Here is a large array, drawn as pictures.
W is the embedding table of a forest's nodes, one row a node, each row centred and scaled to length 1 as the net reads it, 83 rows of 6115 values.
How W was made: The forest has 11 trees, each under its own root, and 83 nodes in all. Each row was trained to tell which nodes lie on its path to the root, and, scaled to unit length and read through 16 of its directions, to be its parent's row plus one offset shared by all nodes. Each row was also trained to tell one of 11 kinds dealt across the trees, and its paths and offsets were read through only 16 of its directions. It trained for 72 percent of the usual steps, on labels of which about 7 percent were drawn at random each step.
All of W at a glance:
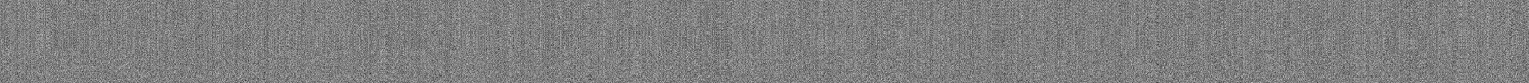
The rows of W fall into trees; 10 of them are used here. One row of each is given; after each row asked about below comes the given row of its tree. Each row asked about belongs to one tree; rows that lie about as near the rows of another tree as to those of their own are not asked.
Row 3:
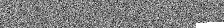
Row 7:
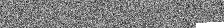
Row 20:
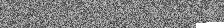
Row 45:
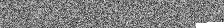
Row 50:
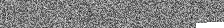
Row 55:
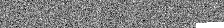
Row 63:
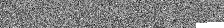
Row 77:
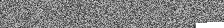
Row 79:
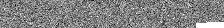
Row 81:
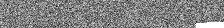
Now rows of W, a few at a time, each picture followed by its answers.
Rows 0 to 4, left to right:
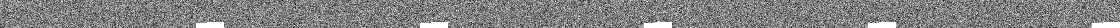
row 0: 3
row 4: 63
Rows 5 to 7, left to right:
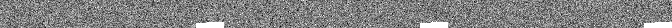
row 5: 45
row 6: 79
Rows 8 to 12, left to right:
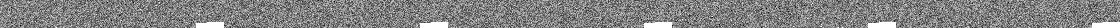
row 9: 20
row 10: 3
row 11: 81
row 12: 7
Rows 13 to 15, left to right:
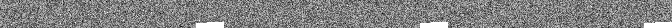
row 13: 45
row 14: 45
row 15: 63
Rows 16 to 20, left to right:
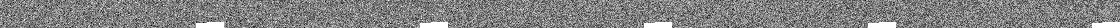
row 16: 45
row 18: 7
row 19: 7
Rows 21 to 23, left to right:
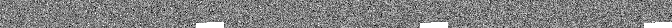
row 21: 55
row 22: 55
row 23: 3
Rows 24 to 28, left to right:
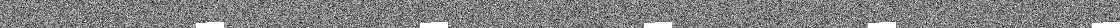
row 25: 7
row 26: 55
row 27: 81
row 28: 55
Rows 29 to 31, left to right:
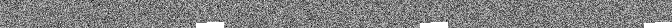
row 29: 81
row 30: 45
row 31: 77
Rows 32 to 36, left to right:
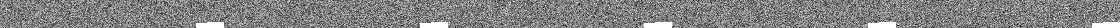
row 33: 77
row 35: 45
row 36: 7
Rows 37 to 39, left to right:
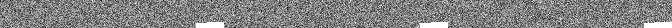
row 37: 45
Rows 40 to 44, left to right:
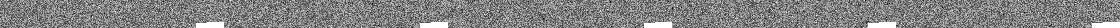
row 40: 20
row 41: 45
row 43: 20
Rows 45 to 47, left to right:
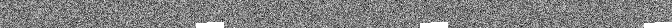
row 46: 79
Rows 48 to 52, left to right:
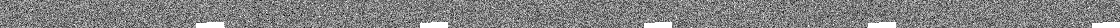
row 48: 81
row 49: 79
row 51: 55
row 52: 50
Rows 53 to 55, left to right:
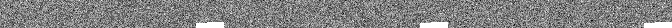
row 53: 55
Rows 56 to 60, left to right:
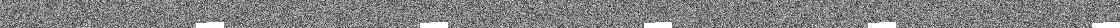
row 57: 3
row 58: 79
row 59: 20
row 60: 55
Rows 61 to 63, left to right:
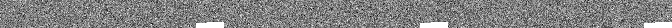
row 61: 55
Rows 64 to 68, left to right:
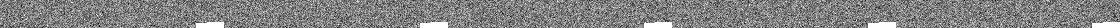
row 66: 79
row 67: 79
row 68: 79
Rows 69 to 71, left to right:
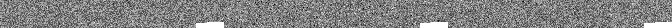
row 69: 81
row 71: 63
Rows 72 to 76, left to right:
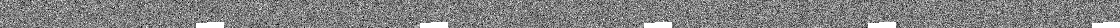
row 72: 79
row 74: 45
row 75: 77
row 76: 77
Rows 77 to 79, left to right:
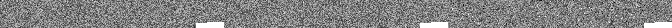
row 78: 63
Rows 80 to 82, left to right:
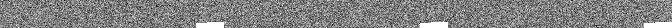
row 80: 55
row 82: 63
